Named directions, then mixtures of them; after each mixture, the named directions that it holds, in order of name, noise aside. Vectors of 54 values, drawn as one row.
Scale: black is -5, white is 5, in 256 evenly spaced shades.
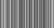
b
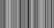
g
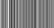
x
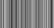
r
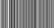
x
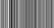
r, x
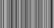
r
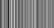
x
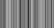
g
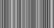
r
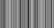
g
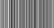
b, x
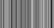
g, r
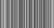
b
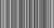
b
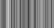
g, x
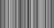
g, x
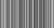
b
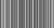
b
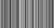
b, g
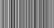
b, x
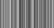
b, g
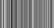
b, r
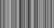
b, g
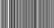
x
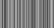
r, x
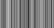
g, x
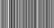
x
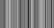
g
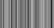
g, r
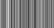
g, x
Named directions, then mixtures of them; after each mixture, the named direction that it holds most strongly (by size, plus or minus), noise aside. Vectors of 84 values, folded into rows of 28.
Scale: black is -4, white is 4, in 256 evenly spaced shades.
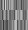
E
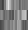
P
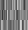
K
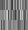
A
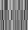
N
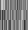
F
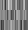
K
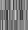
A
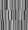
N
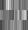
P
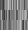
K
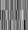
F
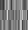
K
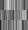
P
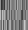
F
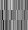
N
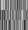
F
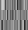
K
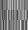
K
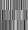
E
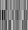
F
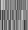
F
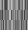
N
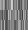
A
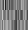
E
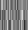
F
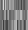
E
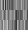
E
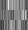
P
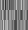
E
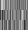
F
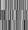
F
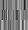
K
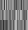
E
